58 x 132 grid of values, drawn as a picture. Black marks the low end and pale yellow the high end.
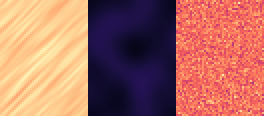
The table splits into one row of 3 panels. Panel 1,1: very high, slanting up to the right, faint in contrast. Panel 1,2: very low, smooth, faint in contrast. Panel 1,3: high, fine-grained.
